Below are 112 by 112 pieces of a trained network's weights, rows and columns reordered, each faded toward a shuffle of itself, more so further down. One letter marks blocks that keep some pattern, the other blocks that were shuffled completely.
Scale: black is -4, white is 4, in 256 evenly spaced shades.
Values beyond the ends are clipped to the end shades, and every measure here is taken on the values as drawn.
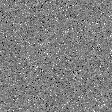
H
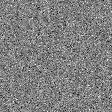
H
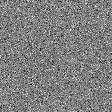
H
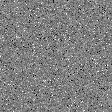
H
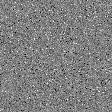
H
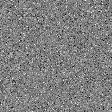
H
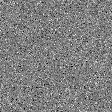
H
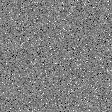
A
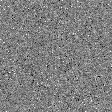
A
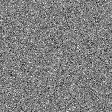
A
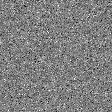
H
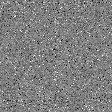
H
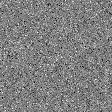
A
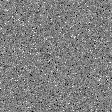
A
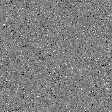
H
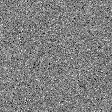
H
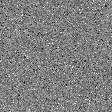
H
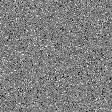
A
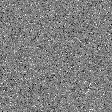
H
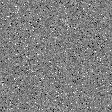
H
